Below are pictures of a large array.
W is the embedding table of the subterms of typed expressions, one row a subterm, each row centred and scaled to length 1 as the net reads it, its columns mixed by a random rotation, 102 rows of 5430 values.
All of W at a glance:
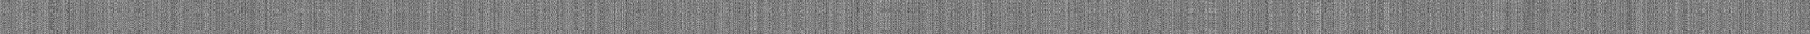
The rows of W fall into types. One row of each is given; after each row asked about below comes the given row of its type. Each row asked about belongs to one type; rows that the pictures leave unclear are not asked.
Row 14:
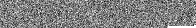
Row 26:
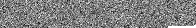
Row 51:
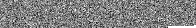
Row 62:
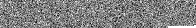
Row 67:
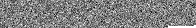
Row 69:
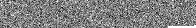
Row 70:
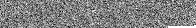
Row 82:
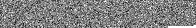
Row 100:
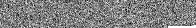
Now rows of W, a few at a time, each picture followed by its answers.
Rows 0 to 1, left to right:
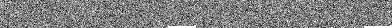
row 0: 62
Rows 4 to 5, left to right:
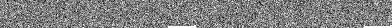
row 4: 69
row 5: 14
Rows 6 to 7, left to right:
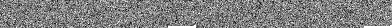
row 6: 82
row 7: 70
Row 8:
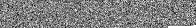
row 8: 100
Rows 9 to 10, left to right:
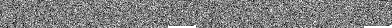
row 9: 82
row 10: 82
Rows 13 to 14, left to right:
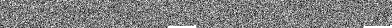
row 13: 69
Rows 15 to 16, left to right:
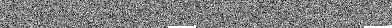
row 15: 51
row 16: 100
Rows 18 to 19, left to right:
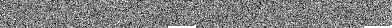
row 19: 70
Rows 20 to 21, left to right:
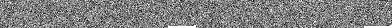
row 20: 67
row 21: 82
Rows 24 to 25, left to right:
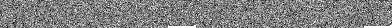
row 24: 82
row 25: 82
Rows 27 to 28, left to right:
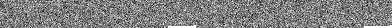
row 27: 100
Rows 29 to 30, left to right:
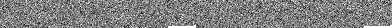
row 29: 26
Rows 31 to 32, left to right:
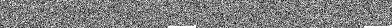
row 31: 69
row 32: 100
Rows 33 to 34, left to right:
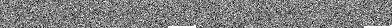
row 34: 26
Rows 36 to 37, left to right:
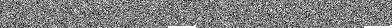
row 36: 82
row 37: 51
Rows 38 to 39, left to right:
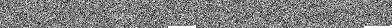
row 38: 26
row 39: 67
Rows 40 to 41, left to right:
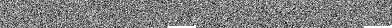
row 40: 14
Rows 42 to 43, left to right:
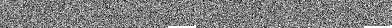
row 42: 70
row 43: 69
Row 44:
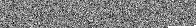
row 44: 51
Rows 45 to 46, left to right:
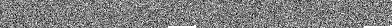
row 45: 70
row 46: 69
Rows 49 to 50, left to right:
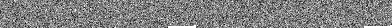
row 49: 51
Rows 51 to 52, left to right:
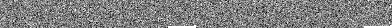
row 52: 62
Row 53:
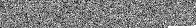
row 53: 100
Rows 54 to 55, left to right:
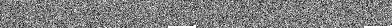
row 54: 82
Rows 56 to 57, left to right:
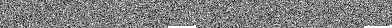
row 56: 70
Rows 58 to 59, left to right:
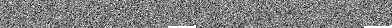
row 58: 62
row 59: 26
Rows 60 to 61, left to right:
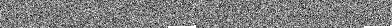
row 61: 70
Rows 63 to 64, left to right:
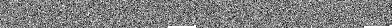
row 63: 14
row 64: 67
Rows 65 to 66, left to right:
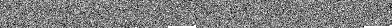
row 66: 67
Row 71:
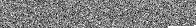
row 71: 69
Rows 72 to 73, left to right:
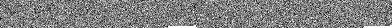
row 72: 67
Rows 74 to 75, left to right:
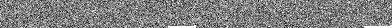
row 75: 51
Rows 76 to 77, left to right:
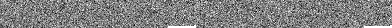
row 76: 70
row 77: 62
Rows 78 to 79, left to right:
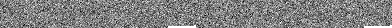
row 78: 26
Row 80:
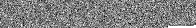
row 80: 67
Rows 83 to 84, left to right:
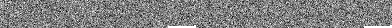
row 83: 62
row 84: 51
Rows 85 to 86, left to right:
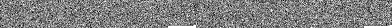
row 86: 100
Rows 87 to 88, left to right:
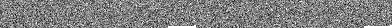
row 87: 70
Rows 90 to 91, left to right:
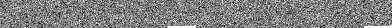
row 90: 14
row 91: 26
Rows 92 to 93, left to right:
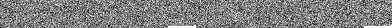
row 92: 67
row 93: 26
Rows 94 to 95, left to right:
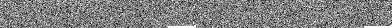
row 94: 62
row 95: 82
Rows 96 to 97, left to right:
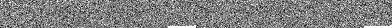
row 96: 69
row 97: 67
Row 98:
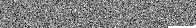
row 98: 51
